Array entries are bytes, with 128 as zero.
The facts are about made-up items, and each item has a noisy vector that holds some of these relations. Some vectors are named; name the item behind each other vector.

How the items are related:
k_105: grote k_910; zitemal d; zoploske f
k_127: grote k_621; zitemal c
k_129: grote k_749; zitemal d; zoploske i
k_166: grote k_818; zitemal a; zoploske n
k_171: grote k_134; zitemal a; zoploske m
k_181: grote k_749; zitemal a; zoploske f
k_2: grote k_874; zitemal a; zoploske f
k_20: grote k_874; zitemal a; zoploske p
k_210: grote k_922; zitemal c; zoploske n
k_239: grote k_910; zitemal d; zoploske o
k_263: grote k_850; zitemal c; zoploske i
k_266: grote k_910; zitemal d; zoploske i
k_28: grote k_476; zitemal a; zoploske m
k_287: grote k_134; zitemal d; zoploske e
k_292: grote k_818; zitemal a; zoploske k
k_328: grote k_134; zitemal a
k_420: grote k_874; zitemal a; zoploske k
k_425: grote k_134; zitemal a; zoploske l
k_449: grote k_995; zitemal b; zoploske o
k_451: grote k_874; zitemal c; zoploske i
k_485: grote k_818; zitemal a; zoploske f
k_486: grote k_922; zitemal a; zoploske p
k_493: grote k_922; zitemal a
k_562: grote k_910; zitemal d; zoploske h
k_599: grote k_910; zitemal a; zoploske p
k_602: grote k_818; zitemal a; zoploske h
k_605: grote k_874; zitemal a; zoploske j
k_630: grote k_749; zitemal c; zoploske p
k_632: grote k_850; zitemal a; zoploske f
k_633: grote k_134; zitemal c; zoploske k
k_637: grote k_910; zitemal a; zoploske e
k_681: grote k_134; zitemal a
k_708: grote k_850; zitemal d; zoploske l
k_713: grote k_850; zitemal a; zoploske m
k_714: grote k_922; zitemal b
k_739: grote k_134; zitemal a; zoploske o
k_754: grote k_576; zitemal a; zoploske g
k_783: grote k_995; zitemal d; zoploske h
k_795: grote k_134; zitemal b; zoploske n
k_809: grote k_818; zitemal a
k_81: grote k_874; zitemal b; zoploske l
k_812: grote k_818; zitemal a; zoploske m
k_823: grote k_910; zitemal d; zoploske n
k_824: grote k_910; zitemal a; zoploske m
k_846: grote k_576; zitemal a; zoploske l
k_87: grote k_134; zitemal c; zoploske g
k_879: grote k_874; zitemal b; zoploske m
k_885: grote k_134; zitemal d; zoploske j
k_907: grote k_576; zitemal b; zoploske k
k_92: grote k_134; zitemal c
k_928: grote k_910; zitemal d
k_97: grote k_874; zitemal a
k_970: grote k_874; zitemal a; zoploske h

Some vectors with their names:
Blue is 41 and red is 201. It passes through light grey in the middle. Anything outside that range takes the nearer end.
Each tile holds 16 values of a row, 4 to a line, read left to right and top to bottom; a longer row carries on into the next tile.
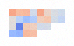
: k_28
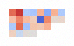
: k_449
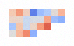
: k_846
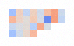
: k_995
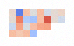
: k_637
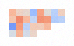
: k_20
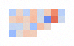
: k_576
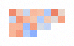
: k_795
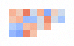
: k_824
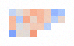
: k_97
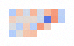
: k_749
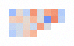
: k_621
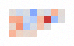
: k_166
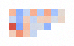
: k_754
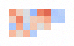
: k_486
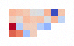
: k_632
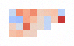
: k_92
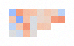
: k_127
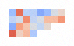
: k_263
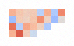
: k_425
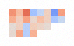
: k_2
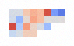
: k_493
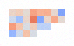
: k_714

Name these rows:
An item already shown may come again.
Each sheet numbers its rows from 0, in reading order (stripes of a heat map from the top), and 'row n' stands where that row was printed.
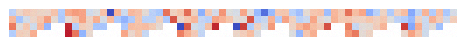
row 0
k_809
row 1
k_632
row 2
k_87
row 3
k_630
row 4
k_451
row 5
k_928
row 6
k_181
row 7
k_754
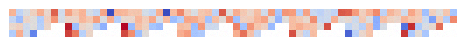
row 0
k_907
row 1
k_632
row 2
k_632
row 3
k_795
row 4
k_425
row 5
k_105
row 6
k_879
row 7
k_210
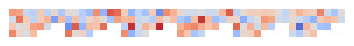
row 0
k_739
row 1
k_287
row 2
k_823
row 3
k_885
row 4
k_809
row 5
k_713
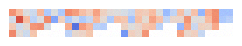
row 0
k_739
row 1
k_171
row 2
k_97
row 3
k_486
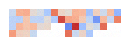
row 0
k_87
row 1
k_210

